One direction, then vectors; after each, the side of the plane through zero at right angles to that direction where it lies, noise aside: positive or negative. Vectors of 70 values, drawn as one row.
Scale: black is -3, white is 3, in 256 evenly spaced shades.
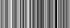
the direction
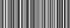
negative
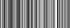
negative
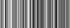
positive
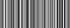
negative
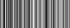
negative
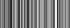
negative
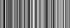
negative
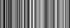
negative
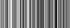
positive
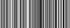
positive
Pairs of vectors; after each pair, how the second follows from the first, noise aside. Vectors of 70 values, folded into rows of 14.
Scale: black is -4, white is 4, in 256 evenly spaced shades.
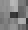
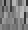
shuffled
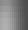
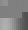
partly zeroed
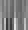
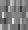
shuffled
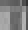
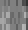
partly zeroed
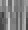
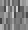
shuffled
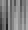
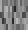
shuffled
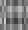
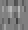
partly zeroed
